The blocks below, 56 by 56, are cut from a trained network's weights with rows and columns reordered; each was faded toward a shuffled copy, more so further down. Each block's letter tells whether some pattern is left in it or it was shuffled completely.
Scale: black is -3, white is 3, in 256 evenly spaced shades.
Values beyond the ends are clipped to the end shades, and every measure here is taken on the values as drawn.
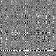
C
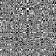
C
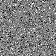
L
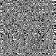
C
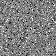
L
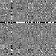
C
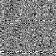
C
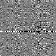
C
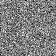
L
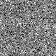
L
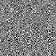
C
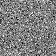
L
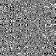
C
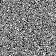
L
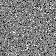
L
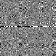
C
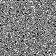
L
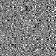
C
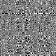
C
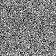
L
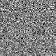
C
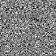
C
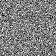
L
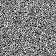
L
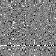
C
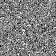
L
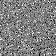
L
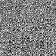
C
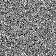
L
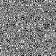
C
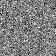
L
